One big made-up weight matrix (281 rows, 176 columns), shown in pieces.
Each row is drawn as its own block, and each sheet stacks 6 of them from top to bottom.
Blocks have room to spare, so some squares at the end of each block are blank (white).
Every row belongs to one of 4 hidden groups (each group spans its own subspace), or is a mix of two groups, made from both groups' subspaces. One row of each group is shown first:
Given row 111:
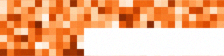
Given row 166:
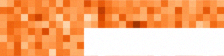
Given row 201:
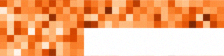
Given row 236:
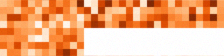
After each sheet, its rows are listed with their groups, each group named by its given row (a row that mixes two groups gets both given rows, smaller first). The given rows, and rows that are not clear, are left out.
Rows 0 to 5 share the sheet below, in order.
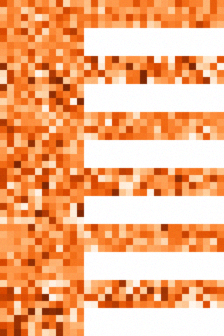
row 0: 166
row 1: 166
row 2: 201
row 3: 111
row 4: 236
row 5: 201
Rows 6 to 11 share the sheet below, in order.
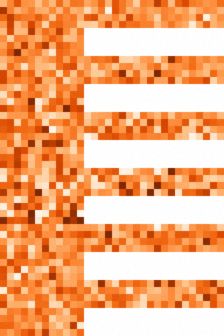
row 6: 201
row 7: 111
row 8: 201
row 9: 111
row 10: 201
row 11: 166
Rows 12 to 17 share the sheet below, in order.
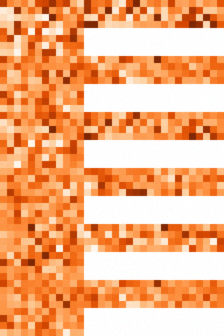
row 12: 201
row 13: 111 and 166
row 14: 201
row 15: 166
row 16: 236
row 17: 111 and 166
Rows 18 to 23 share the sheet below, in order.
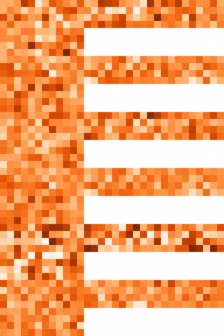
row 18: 111 and 236
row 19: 201
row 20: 201 and 236
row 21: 201
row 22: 201
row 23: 166
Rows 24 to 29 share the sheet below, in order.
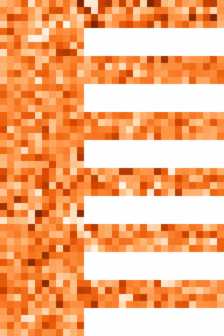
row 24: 236
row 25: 236
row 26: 111
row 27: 111
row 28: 236
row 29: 111 and 236
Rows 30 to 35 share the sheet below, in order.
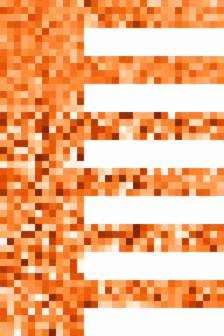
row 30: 166 and 236
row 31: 111
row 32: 111
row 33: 236
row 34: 111
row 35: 166 and 201
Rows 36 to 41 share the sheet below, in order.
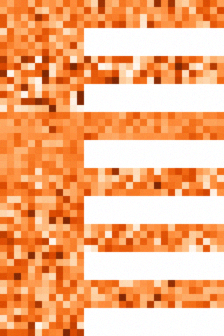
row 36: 166
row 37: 111
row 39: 111 and 166
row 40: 201
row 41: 111
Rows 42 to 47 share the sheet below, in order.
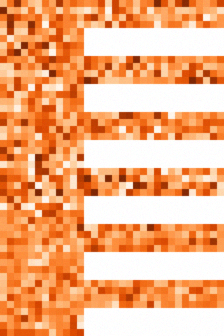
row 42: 201
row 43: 201
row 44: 111
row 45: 236
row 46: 236
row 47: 111
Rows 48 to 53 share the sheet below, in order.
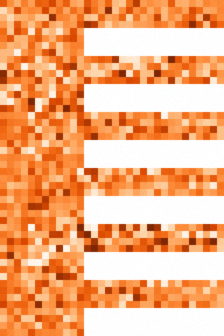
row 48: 201
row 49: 111
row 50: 236
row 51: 236
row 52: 236
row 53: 236
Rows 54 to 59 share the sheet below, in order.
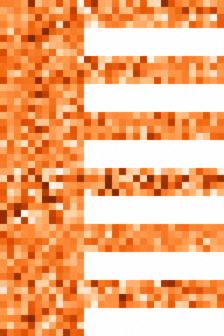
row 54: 236
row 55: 236
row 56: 166
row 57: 201
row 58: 201
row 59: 111 and 236
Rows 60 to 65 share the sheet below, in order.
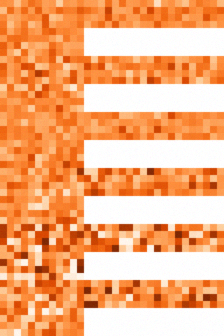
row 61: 166
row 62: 111
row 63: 236
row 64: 111
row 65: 201 and 236
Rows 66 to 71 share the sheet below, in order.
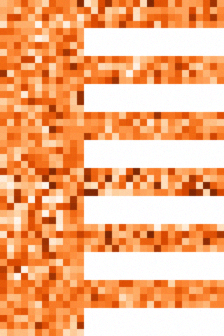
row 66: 236
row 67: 111
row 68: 201
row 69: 201
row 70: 201
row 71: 111
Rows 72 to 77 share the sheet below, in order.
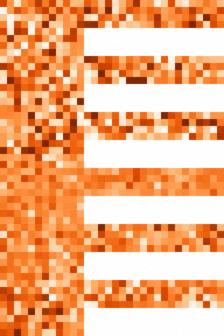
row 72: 201
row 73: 166
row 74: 236
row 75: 111
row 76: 166
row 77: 201
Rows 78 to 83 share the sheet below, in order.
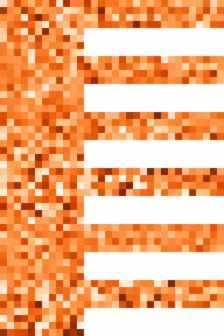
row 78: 166
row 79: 236
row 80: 111 and 201
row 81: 236
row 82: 166
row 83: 111
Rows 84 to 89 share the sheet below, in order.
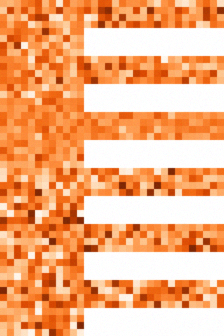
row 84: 166 and 201
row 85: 236
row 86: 111
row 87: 111
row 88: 201
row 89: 111 and 166
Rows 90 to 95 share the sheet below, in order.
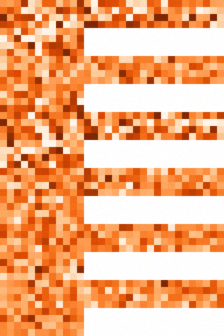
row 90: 111 and 236
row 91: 111
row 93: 201 and 236
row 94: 111
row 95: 236
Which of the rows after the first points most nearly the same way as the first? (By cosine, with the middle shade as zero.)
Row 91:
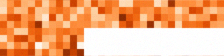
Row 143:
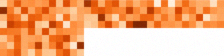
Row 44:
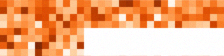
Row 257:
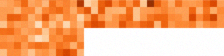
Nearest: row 257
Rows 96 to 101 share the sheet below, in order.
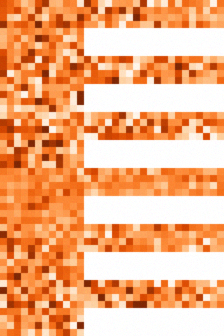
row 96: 236
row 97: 111
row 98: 201
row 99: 236
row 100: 201
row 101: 166
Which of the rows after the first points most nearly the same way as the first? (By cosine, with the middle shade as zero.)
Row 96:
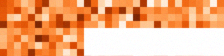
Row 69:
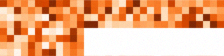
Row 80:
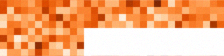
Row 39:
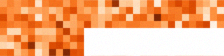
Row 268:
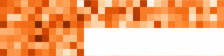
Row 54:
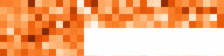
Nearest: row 268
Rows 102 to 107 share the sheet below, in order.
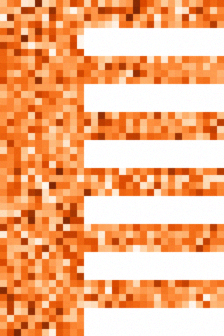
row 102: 111
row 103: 236
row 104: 166 and 236
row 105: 111 and 201
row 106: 166
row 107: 201
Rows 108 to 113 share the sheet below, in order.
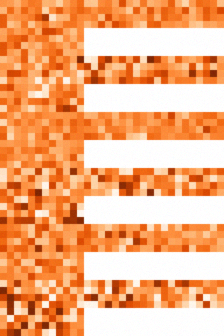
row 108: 166 and 201
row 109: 236
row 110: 166 and 201
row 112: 236
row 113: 201
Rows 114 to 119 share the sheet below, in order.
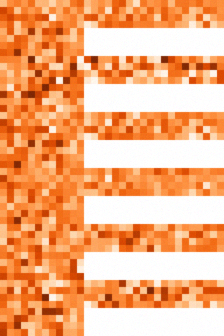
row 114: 201
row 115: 236
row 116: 201
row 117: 201
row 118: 111
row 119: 201
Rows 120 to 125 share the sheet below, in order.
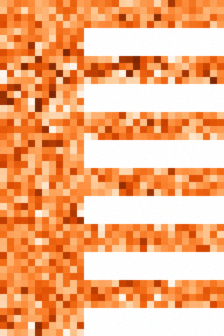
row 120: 111
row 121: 111
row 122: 201
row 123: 111
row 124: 166
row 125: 111
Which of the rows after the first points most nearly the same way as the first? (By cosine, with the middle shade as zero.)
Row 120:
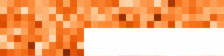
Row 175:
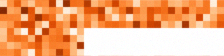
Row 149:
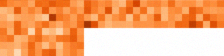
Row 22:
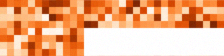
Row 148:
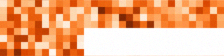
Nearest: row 148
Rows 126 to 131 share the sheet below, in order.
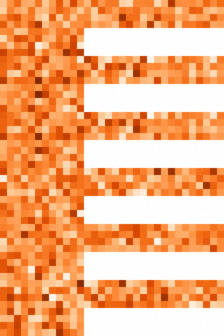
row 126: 111
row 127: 236
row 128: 236
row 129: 166
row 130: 111
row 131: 201 and 236
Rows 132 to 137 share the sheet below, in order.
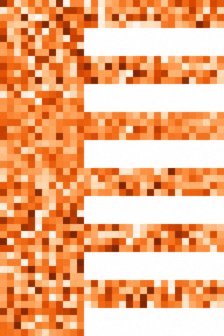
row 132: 166
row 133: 236
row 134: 111 and 236
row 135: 111
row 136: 111
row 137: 166 and 201
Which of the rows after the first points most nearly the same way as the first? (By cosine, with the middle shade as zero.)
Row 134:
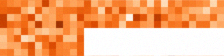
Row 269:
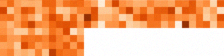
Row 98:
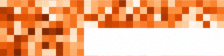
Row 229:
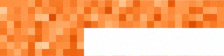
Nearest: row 269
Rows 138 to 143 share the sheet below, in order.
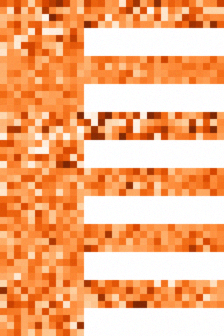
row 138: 201
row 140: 236
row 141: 111 and 236
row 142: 201
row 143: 166
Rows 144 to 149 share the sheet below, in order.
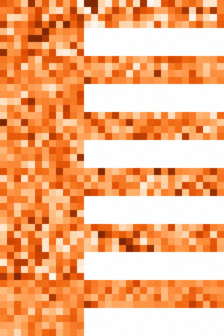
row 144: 236
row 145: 111 and 201
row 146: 166
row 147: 166 and 201
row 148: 111 and 166
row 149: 201
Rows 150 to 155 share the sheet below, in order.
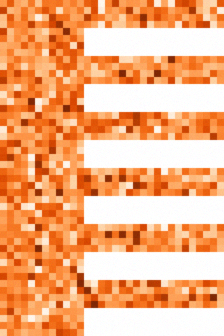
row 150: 166
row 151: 111
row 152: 111
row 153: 236
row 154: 111 and 236
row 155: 236
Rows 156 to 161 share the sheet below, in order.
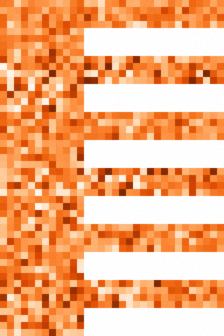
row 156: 166 and 201
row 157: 201
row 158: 111
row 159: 236
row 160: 111
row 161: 111 and 166
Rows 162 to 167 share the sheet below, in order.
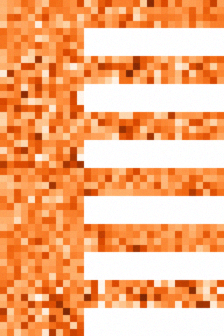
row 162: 236
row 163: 111
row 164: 111
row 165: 201
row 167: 166
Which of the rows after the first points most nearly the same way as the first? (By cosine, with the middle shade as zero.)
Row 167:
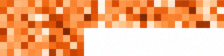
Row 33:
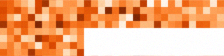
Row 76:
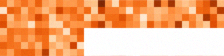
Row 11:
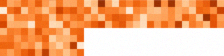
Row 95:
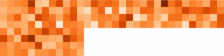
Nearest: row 33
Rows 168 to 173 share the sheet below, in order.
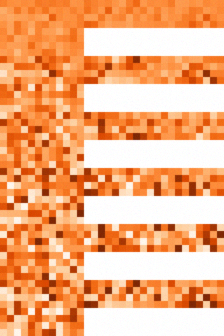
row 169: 111 and 201
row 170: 166
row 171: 111 and 201
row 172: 166
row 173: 201
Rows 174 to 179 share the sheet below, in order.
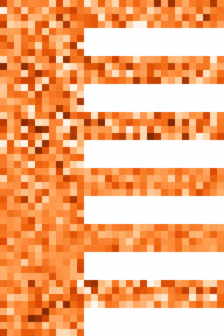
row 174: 166
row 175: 166
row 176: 166
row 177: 166
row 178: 111
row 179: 236
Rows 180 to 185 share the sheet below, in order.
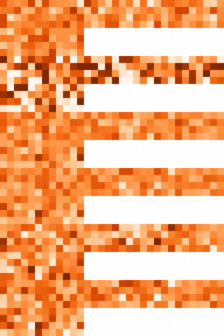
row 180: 111 and 236
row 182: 111
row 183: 111
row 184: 111
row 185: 111
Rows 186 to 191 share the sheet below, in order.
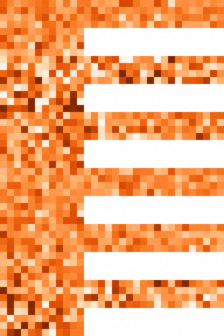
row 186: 111
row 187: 111
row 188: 166
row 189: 111
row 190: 201 and 236
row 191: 201
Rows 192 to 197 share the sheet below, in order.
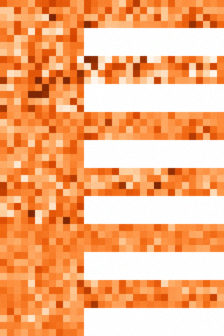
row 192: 201
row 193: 236
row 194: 201
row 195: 111
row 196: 111
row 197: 236
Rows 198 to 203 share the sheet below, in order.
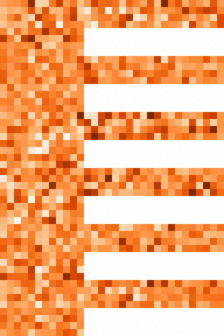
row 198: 236
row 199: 166 and 236
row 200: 236
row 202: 111
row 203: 236
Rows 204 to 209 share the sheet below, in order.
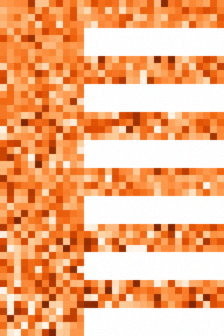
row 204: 236
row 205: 166
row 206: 111
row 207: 201
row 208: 166
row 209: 201
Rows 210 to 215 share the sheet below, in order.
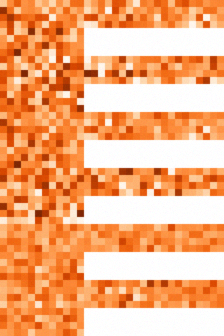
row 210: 201
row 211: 166 and 201
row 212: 201
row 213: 111
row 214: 111
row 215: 236
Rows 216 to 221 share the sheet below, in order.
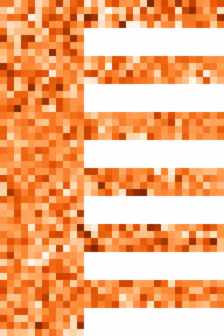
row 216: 166 and 236
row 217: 201
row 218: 166
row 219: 166
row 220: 236
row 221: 111
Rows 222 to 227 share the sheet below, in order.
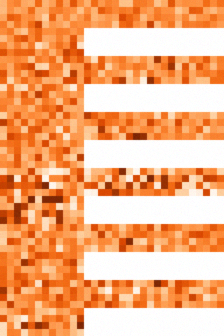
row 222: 111
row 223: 166
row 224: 166
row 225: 201
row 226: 111 and 236
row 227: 111 and 201
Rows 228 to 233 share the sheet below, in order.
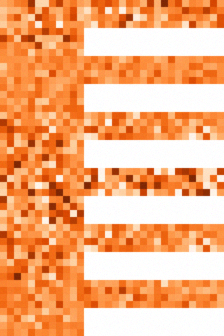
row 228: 236
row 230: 201
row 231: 166
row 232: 201
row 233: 236
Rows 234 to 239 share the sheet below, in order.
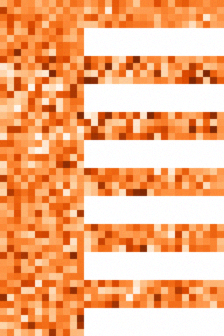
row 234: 201
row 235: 201
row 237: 166
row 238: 166
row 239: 111
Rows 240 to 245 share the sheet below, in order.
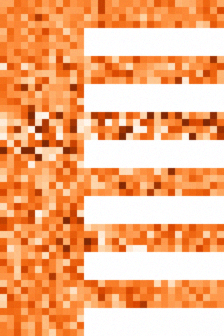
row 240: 166
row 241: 166
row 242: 236
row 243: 111
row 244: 166
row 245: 111 and 166
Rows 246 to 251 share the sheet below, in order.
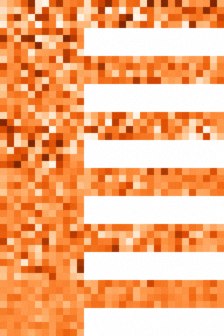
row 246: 236
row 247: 166
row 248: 201
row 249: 236
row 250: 111
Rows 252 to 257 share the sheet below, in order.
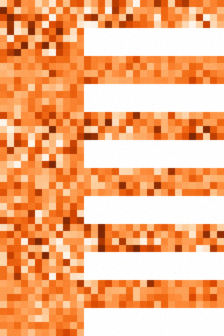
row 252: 201
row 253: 201
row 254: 201
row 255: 111
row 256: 166
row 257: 236
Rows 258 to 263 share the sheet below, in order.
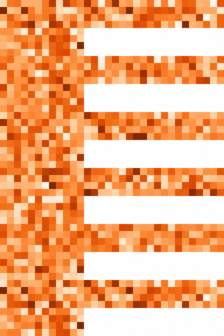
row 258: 166
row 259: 166
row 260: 166
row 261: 201
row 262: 111
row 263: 166
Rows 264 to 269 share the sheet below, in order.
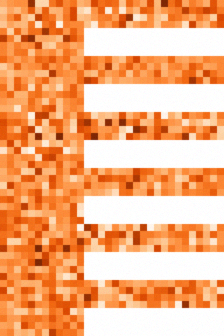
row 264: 236
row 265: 201
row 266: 236
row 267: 111
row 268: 236
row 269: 166
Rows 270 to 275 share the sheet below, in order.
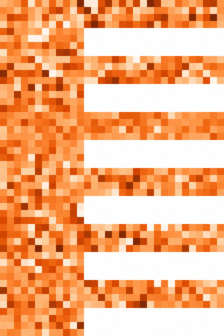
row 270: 236
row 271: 111 and 201
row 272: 111
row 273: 111
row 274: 236
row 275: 166
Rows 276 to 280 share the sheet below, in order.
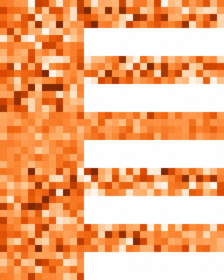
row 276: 236
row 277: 201
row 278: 236
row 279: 236
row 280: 236
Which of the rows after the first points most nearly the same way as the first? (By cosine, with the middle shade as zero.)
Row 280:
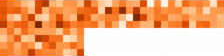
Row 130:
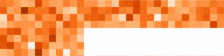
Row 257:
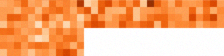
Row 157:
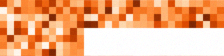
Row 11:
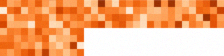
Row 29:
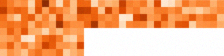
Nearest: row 29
